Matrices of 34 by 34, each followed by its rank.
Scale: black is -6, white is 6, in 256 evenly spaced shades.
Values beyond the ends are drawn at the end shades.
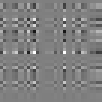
one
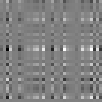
one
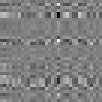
two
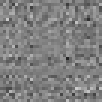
five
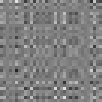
two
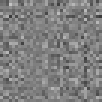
five
